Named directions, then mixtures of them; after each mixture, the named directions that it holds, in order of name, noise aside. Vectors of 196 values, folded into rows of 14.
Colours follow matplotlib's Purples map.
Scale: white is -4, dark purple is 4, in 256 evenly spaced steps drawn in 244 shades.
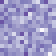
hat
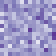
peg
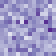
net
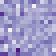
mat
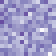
hat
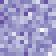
hat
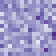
peg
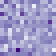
mat, net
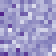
hat, mat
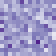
peg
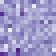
mat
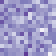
hat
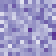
peg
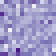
mat
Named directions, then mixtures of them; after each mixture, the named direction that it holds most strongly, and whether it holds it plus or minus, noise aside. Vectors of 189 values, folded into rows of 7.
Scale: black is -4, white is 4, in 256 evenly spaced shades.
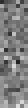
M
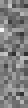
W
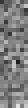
M, plus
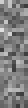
W, plus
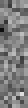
W, minus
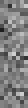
W, minus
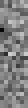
W, minus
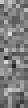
M, minus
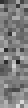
M, plus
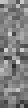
M, minus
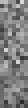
M, minus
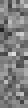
W, minus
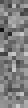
W, minus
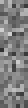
W, plus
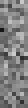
W, minus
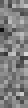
W, minus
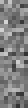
W, plus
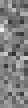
W, plus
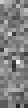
M, minus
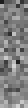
M, plus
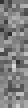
W, minus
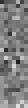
M, plus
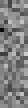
W, minus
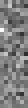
W, plus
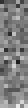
M, plus
